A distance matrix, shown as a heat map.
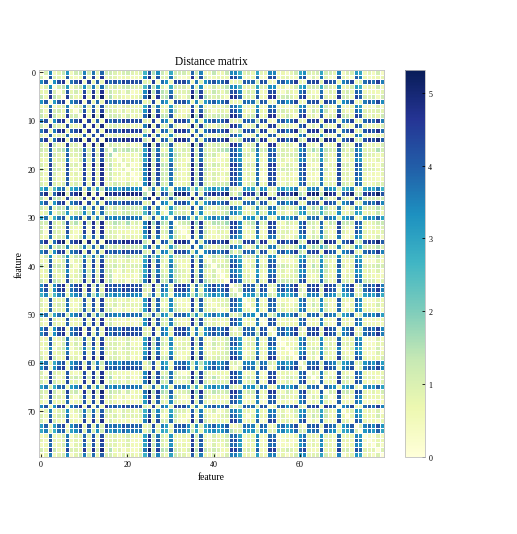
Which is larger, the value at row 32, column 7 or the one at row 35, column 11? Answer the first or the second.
the second
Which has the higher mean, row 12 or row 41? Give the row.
12
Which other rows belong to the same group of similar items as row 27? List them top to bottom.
2, 6, 10, 12, 14, 24, 25, 30, 35, 37, 44, 45, 46, 50, 53, 54, 60, 61, 65, 69, 73, 74
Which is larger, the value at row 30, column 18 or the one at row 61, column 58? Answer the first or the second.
the second
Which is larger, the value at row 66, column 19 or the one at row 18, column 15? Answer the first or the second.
the second
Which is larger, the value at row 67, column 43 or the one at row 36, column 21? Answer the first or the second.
the second
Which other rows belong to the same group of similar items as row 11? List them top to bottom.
0, 1, 3, 4, 5, 7, 8, 9, 13, 15, 16, 17, 18, 19, 20, 21, 22, 23, 26, 28, 29, 31, 32, 33, 34, 36, 38, 39, 40, 41, 42, 43, 47, 48, 49, 51, 52, 55, 56, 57, 58, 59, 62, 63, 64, 66, 67, 68, 70, 71, 72, 75, 76, 77, 78, 79
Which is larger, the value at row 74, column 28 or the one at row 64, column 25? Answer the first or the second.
the second
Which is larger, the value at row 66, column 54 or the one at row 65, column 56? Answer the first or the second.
the first
